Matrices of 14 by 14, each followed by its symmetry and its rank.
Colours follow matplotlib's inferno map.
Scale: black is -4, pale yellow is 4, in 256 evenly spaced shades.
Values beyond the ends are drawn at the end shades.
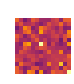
symmetric, rank three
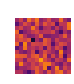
neither, full rank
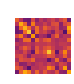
symmetric, rank three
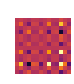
symmetric, rank one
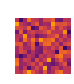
antisymmetric, full rank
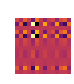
neither, rank one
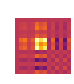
symmetric, rank one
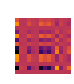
neither, rank one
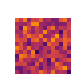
neither, full rank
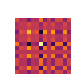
symmetric, rank one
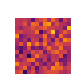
antisymmetric, full rank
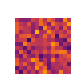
antisymmetric, full rank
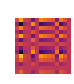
neither, rank one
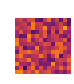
antisymmetric, full rank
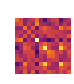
symmetric, rank three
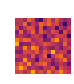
antisymmetric, full rank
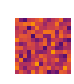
neither, full rank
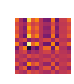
neither, rank one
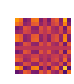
symmetric, rank one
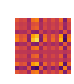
symmetric, rank one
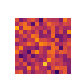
neither, full rank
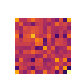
symmetric, rank three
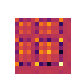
symmetric, rank one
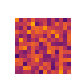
neither, full rank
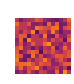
antisymmetric, full rank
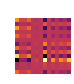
neither, rank one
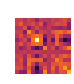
symmetric, rank three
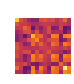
symmetric, rank three
